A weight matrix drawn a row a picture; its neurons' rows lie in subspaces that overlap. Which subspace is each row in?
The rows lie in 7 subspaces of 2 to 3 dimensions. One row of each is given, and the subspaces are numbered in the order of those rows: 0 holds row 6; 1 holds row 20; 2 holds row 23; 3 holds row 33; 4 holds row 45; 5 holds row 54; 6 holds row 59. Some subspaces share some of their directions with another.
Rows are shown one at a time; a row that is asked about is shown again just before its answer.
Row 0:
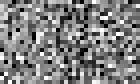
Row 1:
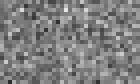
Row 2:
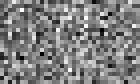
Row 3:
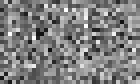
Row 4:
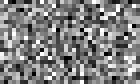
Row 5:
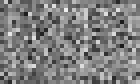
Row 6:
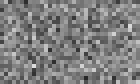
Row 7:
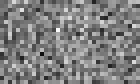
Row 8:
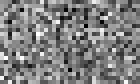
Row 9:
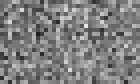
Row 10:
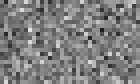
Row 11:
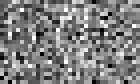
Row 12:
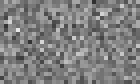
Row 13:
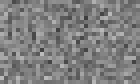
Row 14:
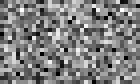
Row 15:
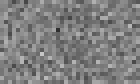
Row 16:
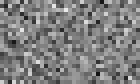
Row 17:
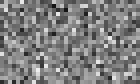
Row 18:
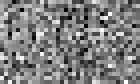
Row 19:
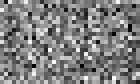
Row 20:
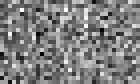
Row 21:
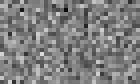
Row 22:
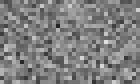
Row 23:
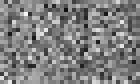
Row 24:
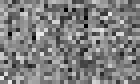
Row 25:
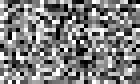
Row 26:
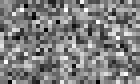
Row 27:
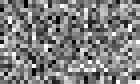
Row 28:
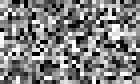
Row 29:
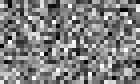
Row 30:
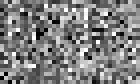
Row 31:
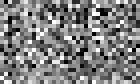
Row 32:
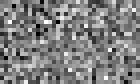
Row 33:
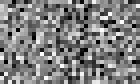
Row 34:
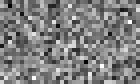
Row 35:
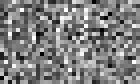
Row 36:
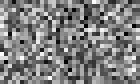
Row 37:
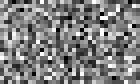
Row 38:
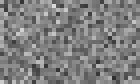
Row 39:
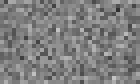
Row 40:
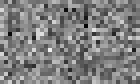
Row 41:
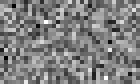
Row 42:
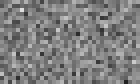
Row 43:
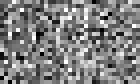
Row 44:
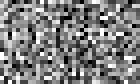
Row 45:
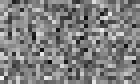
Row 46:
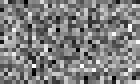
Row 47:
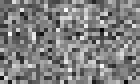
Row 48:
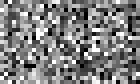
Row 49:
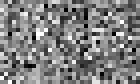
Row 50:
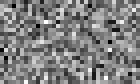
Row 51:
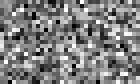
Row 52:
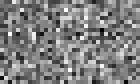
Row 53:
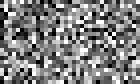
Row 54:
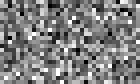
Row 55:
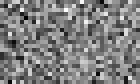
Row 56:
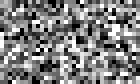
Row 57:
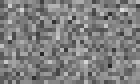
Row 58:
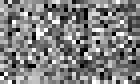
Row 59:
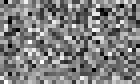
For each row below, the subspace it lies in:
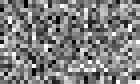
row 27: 0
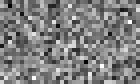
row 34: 5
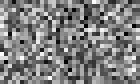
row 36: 2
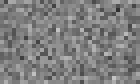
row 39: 2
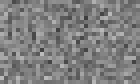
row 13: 4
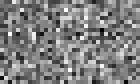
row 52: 5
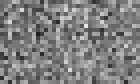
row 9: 3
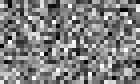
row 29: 5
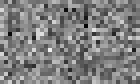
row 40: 2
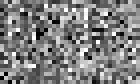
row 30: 0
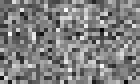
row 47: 5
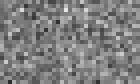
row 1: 4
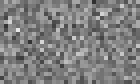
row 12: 6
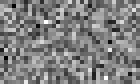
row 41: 3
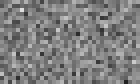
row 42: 2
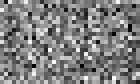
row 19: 0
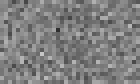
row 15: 0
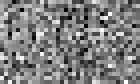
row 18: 1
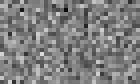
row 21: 1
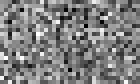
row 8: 3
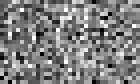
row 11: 5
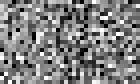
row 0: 3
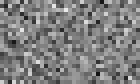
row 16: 1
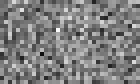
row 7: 0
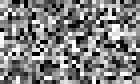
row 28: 4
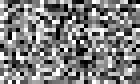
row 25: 5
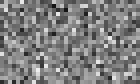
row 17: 1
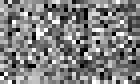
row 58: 2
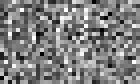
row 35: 1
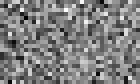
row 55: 1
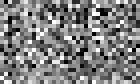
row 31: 6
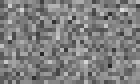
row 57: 5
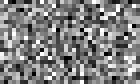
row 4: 2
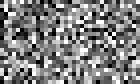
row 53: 1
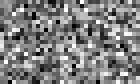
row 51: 4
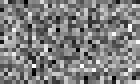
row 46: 0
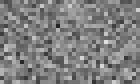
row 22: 5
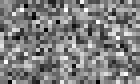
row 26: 4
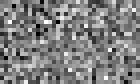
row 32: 3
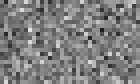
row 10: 6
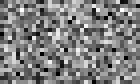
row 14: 5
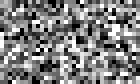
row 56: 4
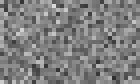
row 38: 1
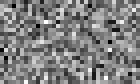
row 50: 3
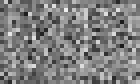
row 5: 2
